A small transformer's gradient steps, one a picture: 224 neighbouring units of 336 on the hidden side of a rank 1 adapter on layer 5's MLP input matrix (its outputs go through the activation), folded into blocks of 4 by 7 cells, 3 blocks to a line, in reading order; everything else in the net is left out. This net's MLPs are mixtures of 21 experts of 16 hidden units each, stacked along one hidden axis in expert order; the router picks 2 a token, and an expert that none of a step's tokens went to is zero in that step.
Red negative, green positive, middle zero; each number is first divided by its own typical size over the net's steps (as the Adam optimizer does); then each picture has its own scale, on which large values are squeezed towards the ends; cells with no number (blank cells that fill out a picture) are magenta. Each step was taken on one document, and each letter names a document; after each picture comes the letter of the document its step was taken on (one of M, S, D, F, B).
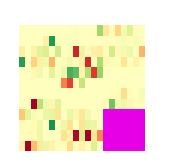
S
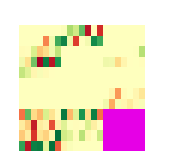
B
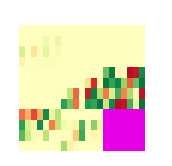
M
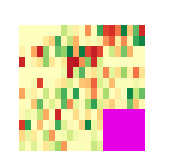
M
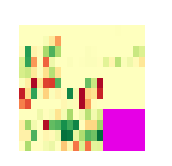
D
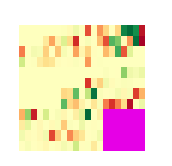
M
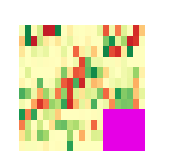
M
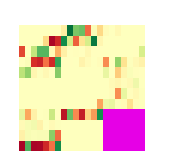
B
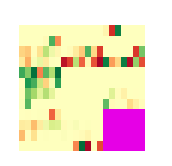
D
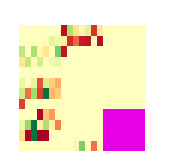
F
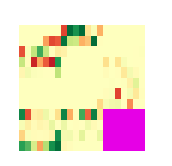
B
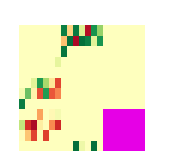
F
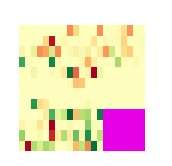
S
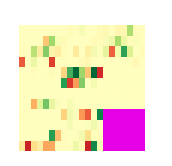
S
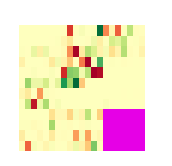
S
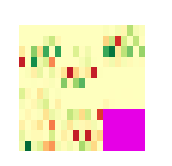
S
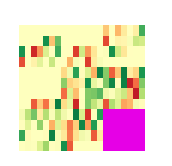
M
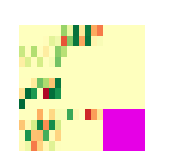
F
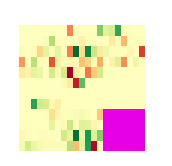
S
